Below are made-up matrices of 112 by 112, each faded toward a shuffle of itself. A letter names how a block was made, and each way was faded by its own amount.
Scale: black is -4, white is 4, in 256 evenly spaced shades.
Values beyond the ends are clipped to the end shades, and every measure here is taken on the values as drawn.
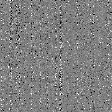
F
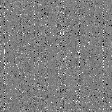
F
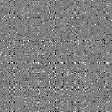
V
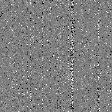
F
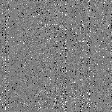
F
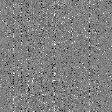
F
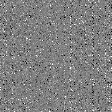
F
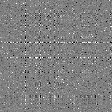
V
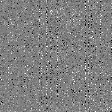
F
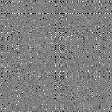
V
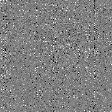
F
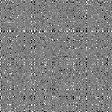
V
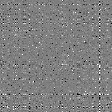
V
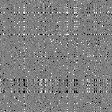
V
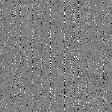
F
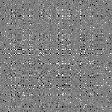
V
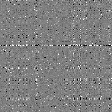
V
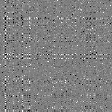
V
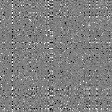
V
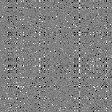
V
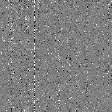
F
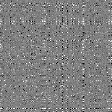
V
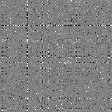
V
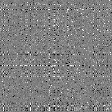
V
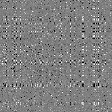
V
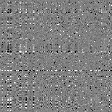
V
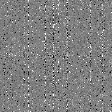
F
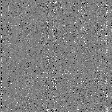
F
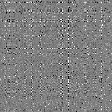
V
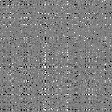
V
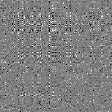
V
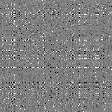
V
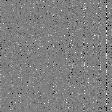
F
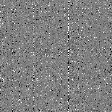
F
